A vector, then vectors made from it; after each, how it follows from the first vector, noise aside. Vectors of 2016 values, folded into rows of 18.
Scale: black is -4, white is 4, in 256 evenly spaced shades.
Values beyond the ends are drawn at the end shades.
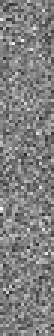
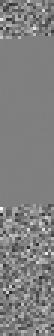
partly zeroed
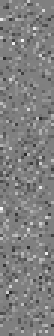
partly zeroed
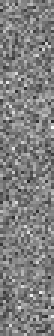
reversed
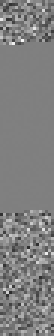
partly zeroed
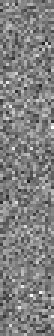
reversed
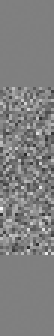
partly zeroed
